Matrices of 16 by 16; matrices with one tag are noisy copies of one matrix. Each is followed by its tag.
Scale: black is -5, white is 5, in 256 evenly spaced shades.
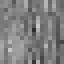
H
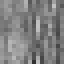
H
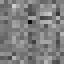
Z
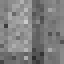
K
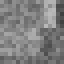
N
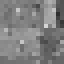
N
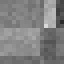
N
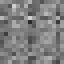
Z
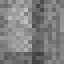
K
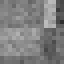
N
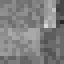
N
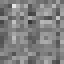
Z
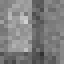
K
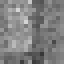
K
